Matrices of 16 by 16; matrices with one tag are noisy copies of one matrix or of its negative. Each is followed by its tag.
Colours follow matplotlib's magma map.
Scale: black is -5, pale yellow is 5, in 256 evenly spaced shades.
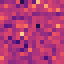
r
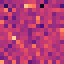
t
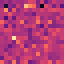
t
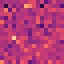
t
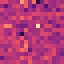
r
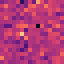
r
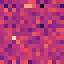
t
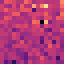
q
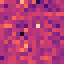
r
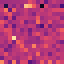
t
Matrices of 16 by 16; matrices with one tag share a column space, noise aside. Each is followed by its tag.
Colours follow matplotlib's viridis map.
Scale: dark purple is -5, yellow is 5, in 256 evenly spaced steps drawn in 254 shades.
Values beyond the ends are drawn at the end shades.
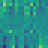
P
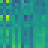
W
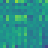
W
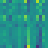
W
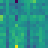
W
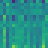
W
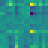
P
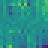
P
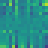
P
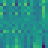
P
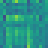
W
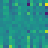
P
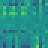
P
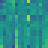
W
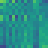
W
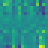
P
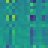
W
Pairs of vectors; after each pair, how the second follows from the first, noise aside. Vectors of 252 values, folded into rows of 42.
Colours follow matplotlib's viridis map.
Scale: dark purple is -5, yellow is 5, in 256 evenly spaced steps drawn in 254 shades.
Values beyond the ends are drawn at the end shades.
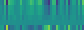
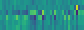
wrapped around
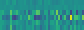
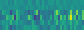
sign-scrambled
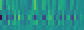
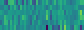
wrapped around
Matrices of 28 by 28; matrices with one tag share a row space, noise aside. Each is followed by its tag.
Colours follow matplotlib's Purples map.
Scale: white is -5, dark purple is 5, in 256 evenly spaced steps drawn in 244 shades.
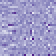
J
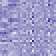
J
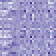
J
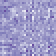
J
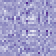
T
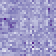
J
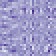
J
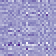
T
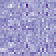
T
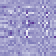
T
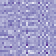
T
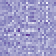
T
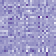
T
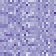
T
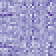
J
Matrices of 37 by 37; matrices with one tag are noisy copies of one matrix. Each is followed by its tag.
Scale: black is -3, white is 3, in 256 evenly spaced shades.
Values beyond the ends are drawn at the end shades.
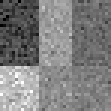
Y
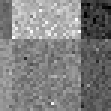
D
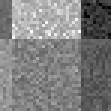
D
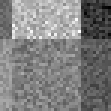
D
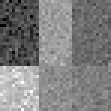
Y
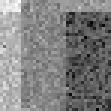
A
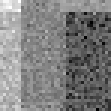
A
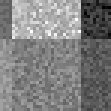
D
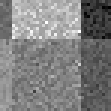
D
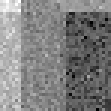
A
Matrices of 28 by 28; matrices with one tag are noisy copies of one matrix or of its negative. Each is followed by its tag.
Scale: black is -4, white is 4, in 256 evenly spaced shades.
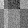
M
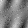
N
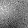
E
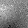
E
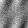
N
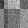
M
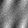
N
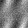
N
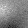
E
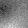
E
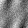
N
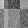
M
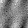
N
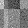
M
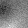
E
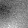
E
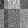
M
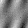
N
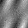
N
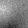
E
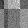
M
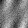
N
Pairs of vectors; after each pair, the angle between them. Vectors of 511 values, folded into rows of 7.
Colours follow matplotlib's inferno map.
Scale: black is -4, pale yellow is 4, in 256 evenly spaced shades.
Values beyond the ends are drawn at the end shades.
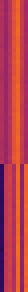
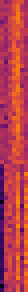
nearly parallel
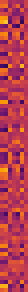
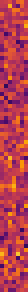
orthogonal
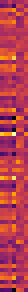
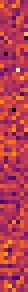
partly opposed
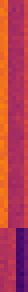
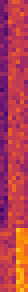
nearly opposite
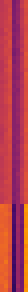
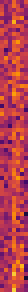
partly opposed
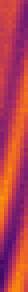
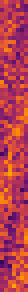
partly aligned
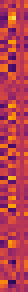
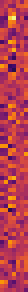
nearly parallel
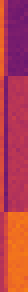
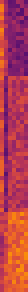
nearly parallel
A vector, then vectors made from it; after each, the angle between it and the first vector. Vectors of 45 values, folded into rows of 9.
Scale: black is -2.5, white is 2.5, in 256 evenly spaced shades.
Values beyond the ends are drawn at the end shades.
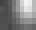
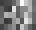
partly aligned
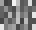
orthogonal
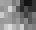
nearly opposite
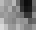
nearly opposite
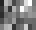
partly aligned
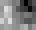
nearly opposite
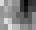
nearly opposite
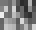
partly opposed
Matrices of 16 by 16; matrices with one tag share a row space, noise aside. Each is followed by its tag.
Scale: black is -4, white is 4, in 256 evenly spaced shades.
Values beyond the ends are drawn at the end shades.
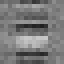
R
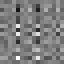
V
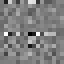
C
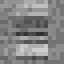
R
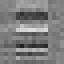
R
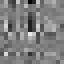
C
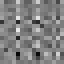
V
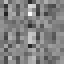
C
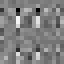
V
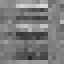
R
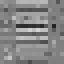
R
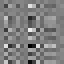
C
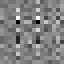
V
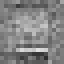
R
